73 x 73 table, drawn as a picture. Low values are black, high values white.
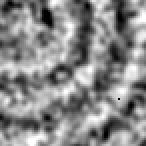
Rings: centred on the top left. Mirror symmetry: none. Slope: none. Lone odd cells: 1, lower than its neighbours. Ninth with the lowest average: top left.
